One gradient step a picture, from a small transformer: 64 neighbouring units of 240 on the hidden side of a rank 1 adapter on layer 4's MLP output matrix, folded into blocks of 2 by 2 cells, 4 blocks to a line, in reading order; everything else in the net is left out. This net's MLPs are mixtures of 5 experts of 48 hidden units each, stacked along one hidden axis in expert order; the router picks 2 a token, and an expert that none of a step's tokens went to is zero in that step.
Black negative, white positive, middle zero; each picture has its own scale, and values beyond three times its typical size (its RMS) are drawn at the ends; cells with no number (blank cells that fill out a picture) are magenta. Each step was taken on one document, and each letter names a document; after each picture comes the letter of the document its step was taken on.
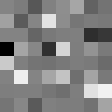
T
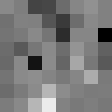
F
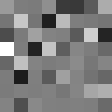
T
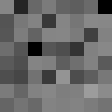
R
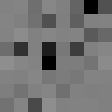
F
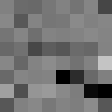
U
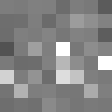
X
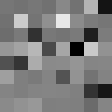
U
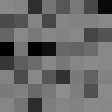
U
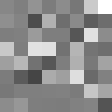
T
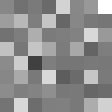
T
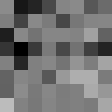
R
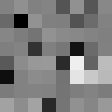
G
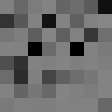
R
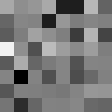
T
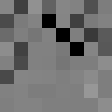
R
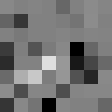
G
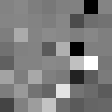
G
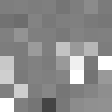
G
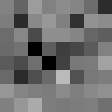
U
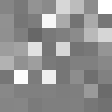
T
